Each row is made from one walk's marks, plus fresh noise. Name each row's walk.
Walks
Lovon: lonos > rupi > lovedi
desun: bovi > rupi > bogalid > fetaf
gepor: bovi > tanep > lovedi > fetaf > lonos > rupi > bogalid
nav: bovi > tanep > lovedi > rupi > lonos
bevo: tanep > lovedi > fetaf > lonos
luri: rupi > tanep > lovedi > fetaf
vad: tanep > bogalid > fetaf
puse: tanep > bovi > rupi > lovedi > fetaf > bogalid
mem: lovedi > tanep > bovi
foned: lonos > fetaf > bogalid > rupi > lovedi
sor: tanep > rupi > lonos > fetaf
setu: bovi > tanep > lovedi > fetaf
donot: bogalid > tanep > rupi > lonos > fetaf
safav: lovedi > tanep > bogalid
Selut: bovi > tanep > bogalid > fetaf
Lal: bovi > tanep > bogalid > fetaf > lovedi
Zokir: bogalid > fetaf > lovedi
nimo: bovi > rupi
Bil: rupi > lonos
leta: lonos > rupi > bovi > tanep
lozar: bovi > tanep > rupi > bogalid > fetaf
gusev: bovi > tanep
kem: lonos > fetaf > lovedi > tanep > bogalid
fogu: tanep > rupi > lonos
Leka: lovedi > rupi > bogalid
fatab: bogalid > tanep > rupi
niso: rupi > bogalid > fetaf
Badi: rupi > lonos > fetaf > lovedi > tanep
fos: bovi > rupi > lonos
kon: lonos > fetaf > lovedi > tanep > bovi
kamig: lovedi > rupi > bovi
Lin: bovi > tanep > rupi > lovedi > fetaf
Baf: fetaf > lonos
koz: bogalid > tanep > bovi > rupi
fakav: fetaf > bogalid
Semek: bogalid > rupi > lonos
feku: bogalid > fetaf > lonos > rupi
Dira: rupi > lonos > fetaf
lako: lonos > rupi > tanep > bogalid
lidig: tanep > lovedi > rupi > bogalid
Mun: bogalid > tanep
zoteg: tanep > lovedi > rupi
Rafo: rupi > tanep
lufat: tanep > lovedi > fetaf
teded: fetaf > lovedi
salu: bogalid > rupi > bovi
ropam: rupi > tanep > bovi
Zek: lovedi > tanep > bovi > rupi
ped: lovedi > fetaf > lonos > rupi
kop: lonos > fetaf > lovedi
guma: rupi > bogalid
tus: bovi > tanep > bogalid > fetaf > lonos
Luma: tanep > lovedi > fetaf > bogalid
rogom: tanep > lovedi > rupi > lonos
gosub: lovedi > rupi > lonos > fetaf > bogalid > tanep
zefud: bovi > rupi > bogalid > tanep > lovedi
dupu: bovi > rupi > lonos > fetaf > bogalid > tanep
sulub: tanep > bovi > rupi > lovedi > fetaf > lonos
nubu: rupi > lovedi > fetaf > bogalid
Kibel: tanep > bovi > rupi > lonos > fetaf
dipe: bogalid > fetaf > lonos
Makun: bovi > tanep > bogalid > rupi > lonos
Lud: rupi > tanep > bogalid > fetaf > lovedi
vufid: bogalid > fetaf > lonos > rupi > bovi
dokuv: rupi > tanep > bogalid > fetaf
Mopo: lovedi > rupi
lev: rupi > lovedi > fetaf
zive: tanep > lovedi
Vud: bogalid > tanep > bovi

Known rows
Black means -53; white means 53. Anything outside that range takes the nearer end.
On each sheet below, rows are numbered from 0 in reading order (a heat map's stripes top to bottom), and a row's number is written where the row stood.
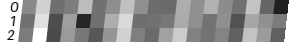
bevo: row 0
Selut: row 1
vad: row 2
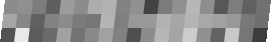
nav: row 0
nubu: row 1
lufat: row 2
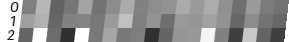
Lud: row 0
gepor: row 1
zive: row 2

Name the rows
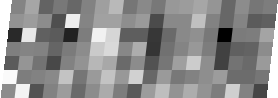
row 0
puse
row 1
rogom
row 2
gusev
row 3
leta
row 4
Zek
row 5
Semek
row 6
Luma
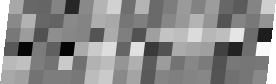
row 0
salu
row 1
zefud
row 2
teded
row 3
nimo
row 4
lako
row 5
Makun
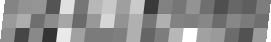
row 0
fogu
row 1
donot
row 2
Mopo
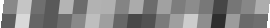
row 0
fatab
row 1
mem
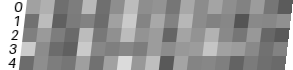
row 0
gosub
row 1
dokuv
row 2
Badi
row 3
Leka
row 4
sor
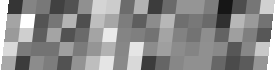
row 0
ropam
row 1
Mun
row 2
tus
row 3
guma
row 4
fos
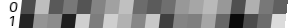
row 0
setu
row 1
Rafo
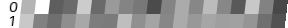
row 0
safav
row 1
foned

